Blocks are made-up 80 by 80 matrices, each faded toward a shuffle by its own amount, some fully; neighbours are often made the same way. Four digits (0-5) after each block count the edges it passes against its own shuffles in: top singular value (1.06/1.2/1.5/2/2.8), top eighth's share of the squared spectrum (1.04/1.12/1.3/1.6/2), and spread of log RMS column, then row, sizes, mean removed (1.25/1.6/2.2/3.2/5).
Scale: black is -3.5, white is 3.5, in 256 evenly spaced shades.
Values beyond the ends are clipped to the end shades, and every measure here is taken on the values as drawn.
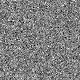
1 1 0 0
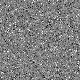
2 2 0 0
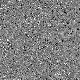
2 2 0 0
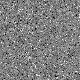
1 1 0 0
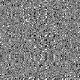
4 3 2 2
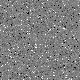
0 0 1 0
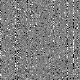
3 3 3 0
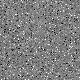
0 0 0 0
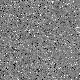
0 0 0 0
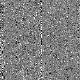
2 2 3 0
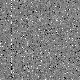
2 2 1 0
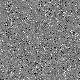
0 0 0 0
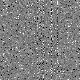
2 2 2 0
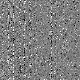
2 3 3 0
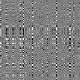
5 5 4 3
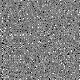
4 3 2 0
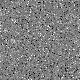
0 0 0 0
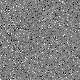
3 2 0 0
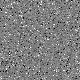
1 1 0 0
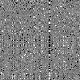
4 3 2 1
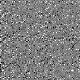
4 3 2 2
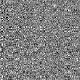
4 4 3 3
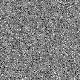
2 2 0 0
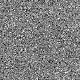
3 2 1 0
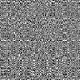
4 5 3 3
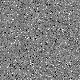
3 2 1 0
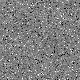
0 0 0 0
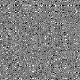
4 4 2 2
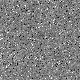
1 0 0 0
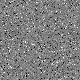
0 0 0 0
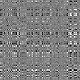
5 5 4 4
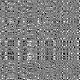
5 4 3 3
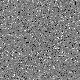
0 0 0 0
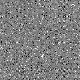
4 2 1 1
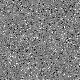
2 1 0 0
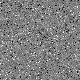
2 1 0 0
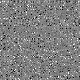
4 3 1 2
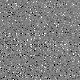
3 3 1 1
